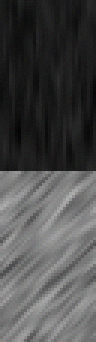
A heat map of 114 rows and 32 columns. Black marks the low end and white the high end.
The table splits into 2 rows of 1 panel. Panel 1,1: very low, streaked downward, faint in contrast. Panel 2,1: middling, slanting up to the right.
